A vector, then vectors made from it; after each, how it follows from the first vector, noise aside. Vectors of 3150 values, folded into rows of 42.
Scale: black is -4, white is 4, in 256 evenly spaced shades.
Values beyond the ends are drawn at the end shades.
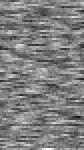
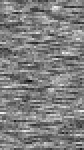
wrapped around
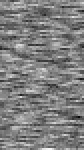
copied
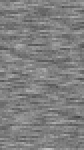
shrunk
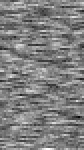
copied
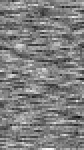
copied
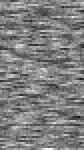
copied
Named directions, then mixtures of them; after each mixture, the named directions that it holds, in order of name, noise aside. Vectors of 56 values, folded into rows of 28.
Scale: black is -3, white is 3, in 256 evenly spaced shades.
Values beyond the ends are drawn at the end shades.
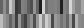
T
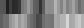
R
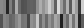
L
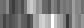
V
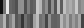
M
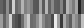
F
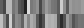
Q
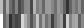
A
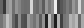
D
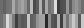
D, F, Q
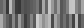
L, T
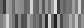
D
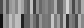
A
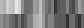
R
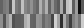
F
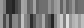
A, Q, R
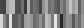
F, Q, T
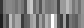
A, Q, V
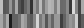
A, L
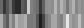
Q, R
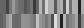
F, L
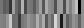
F, L
